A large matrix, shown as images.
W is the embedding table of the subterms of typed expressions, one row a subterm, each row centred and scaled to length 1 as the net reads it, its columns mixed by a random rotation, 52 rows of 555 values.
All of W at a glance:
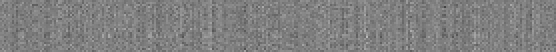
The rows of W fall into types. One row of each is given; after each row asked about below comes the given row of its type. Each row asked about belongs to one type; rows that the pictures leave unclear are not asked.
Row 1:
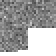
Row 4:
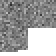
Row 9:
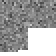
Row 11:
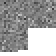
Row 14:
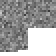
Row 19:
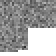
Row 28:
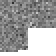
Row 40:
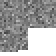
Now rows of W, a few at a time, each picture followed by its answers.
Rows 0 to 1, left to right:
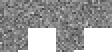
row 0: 40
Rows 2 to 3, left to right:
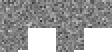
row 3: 11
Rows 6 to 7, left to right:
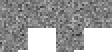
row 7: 28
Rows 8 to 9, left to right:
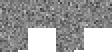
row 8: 14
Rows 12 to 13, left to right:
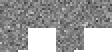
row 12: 40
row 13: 1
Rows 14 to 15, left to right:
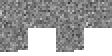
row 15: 28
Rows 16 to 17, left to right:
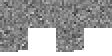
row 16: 40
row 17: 28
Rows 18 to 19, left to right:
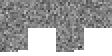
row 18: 9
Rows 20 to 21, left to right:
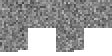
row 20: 4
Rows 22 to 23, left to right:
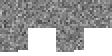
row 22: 14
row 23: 1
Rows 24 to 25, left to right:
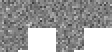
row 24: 1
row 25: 19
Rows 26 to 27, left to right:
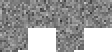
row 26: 14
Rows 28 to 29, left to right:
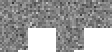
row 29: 19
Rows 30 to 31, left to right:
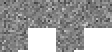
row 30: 11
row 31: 1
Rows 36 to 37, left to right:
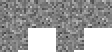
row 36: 11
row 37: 11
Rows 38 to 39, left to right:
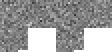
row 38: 1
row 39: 4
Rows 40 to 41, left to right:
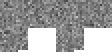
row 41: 19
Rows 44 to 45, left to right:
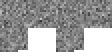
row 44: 14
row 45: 14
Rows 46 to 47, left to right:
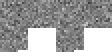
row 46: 4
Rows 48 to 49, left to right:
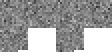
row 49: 9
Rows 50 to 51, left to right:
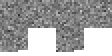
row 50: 40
